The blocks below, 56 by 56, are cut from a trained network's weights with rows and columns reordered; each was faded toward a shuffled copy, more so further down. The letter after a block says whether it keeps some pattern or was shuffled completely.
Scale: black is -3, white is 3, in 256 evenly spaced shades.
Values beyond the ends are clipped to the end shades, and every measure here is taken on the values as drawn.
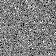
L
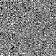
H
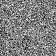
L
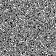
L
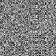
H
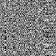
H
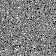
L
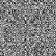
H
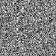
H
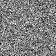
L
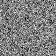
L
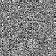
H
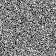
L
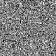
H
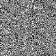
H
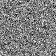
L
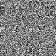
H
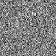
H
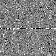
H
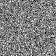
L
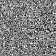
H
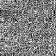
H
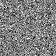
L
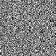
H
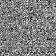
H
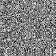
H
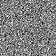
H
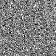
H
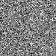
H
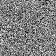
L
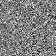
H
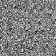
H
